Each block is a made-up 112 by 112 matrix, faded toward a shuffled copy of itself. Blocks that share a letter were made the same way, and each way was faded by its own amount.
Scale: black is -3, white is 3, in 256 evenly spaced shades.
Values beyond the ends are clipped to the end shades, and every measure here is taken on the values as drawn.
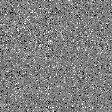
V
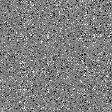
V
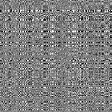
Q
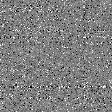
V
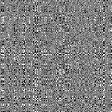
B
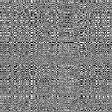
Q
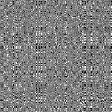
B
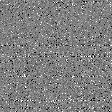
V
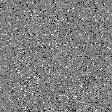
V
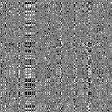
B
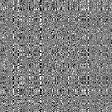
B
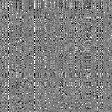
B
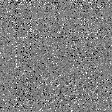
V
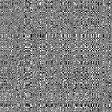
B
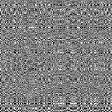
Q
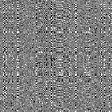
B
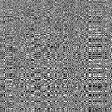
Q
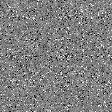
V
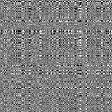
Q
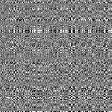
Q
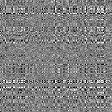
Q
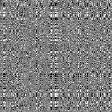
B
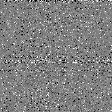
V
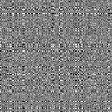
Q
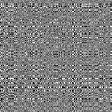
Q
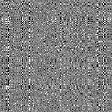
B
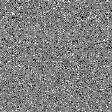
V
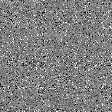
V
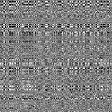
Q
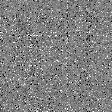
V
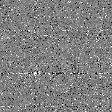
V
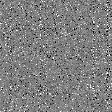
V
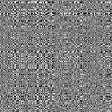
Q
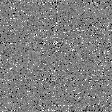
V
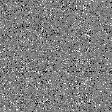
V
